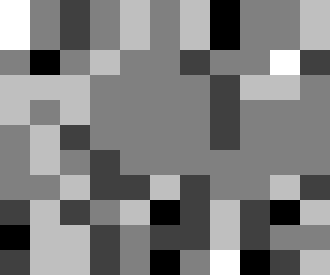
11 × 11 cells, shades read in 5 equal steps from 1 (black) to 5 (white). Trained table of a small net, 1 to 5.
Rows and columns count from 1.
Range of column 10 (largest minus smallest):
4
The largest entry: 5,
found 4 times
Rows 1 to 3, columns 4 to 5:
3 4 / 3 4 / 4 3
